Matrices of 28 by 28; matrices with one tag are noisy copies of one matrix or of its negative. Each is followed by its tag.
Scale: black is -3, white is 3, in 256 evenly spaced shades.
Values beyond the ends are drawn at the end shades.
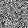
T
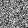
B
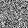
T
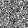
B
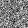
B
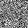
T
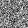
B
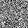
T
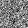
B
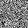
T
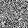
T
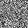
T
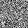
T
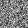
B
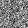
B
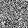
T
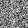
B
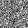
B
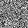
T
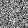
B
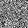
T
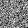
B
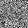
T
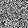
T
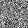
T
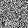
T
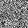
T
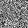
T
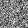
B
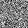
T
